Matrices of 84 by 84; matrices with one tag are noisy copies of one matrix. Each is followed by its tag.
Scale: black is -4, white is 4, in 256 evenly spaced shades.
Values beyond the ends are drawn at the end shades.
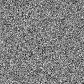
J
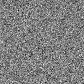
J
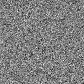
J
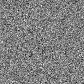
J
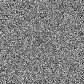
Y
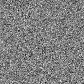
J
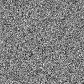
J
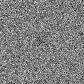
Y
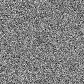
Y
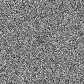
Y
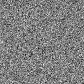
J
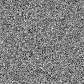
J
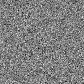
J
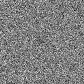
Y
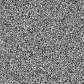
J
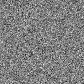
J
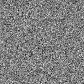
J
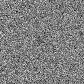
Y
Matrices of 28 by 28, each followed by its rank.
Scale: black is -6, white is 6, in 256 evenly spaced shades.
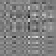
two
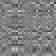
three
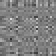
three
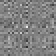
three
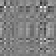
two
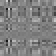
two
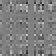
two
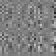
three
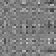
three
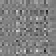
three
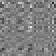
three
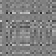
two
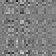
three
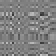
two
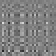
two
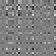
two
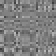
three
